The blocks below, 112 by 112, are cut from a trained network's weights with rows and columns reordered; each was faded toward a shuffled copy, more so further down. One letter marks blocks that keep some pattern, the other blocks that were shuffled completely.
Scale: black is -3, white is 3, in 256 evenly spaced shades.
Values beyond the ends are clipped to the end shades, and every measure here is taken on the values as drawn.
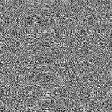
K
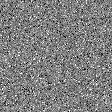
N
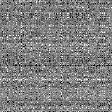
K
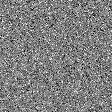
N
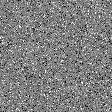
N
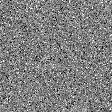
N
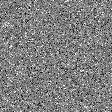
N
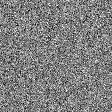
N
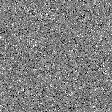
N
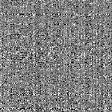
K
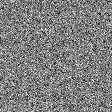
N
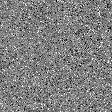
N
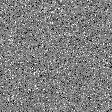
N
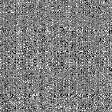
K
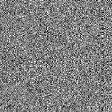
K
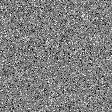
N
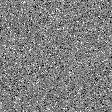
N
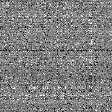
K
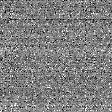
K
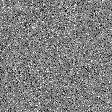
N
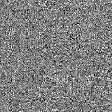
K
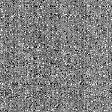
K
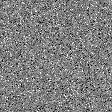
N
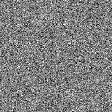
K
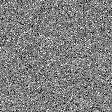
N
